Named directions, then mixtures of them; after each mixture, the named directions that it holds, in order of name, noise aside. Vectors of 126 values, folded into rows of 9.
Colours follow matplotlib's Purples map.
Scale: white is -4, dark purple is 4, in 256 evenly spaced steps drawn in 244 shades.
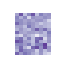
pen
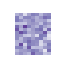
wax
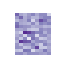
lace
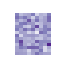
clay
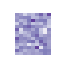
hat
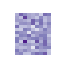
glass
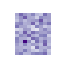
glass, lace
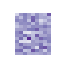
lace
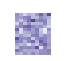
hat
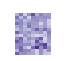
pen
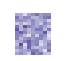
wax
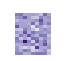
glass, lace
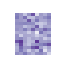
clay, pen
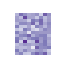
glass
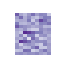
lace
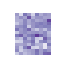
pen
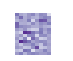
lace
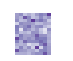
glass, hat
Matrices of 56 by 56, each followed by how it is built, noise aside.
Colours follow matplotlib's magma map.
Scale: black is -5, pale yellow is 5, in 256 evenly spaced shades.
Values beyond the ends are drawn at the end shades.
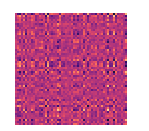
low rank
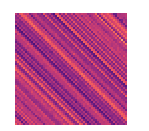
Toeplitz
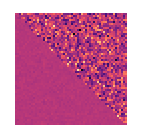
upper triangular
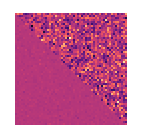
upper triangular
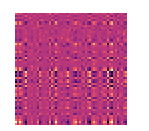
low rank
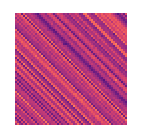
Toeplitz
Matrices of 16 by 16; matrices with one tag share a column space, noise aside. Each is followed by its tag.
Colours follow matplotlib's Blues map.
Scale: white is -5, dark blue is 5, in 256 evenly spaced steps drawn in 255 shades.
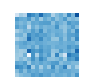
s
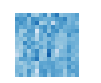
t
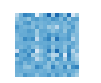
s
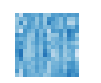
t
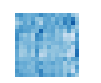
t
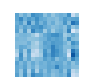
t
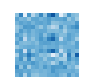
s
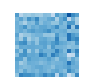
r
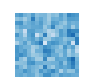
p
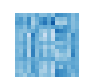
t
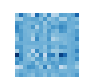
s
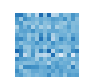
s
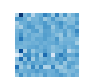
s
